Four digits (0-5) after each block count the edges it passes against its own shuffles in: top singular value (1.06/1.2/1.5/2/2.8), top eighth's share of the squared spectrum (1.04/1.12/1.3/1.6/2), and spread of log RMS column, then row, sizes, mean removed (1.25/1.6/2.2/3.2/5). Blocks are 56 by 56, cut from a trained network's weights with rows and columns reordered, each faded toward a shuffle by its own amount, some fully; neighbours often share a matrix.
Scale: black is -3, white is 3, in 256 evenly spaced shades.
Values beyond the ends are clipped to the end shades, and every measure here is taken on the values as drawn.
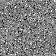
1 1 0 0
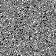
0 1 0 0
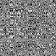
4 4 2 2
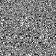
3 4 1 2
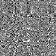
3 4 2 2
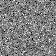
0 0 0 0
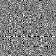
3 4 2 2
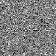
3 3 1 1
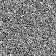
0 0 0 0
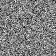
0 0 0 0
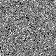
0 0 0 0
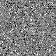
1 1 0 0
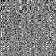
4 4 2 2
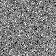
0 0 0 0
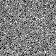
1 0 0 0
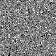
2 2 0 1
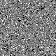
2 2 0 1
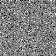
2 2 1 1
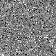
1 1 0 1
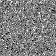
1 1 0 0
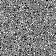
1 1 0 0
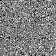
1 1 0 1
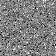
0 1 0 0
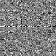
3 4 1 2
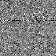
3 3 1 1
